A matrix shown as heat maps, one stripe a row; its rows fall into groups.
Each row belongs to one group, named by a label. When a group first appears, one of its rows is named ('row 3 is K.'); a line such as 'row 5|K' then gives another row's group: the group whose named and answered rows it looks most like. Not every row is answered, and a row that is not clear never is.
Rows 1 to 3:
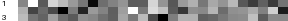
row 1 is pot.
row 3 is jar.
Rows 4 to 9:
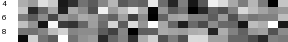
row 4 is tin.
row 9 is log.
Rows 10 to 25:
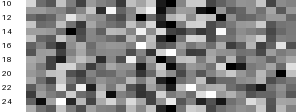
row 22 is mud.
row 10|jar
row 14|tin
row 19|mud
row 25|jar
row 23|log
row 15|jar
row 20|tin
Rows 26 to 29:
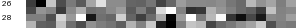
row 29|jar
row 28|mud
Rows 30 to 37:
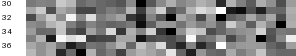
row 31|mud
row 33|tin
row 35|mud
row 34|jar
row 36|tin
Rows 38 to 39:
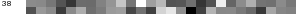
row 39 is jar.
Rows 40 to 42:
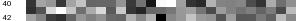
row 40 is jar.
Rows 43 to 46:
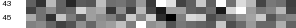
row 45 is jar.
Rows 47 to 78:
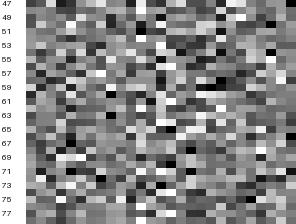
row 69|mud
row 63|log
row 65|jar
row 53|pot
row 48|tin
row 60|log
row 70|jar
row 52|tin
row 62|tin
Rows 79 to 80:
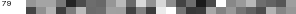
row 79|tin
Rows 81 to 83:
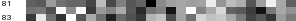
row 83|log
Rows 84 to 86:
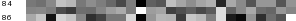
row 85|tin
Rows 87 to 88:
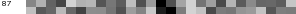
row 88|jar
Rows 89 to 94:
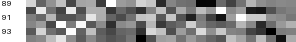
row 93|log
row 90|log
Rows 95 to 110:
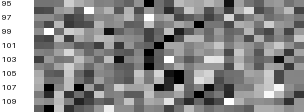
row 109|tin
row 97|tin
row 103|log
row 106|jar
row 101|log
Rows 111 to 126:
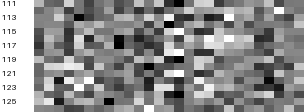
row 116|log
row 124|jar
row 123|log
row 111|jar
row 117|log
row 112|log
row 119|jar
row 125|pot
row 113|tin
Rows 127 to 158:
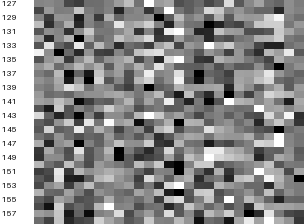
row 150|jar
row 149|log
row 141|tin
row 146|log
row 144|mud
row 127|tin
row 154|jar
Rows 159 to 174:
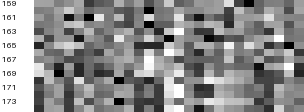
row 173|log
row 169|pot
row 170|log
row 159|mud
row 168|pot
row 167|tin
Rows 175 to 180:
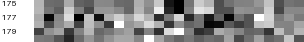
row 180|tin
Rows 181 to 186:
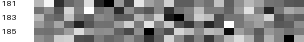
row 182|mud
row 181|pot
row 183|jar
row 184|tin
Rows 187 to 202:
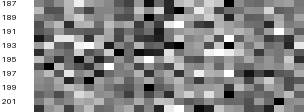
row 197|mud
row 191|log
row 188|jar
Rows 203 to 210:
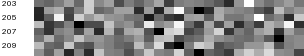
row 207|log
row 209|jar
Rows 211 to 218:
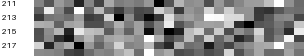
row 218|tin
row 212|log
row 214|mud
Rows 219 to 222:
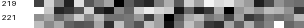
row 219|log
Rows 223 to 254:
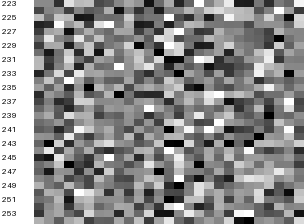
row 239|mud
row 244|pot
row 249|jar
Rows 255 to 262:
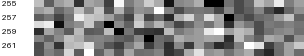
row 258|pot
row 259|log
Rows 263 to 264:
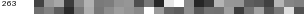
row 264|tin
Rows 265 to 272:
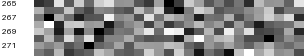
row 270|mud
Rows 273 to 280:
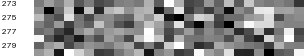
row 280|mud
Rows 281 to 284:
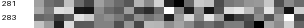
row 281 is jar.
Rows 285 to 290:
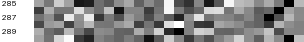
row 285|tin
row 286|log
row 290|tin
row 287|mud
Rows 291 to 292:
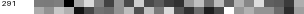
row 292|tin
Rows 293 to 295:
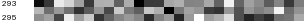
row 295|mud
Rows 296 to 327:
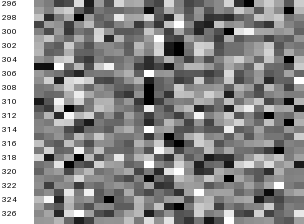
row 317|log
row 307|mud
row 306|tin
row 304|tin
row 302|jar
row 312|mud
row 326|mud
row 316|jar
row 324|pot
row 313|tin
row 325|jar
